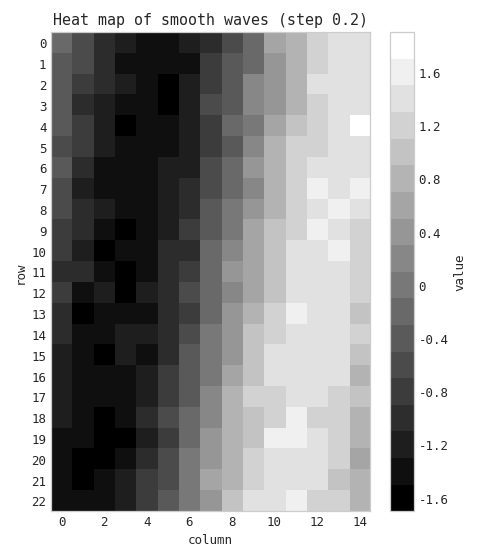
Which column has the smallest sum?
3
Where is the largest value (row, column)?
4 14
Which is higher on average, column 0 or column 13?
column 13
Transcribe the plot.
Title: Heat map of smooth waves (step 0.2)
x-axis: column, ticks 0 2 4 6 8 10 12 14
y-axis: row, ticks 0 1 2 3 4 5 6 7 8 9 10 11 12 13 14 15 16 17 18 19 20 21 22 (0 at the top)
Colour bar: value, ticks -1.6 -1.2 -0.8 -0.4 0 0.4 0.8 1.2 1.6
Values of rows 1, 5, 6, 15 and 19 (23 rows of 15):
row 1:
-0.4 -0.6 -1 -1.4 -1.4 -1.4 -1.4 -0.8 -0.4 -0.2 0.4 0.8 1.2 1.4 1.4
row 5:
-0.6 -0.8 -1.2 -1.4 -1.4 -1.4 -1.2 -0.8 -0.4 0.2 0.8 1.2 1.2 1.4 1.4
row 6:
-0.4 -1 -1.4 -1.4 -1.4 -1.2 -1.2 -0.6 -0.2 0.4 0.8 1.2 1.4 1.4 1.4
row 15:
-1.2 -1.4 -1.6 -1.2 -1.4 -1 -0.4 0 0.4 1 1.4 1.4 1.4 1.4 1
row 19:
-1.4 -1.4 -1.6 -1.6 -1.2 -0.8 -0.2 0.4 0.8 1 1.6 1.6 1.4 1.2 0.8
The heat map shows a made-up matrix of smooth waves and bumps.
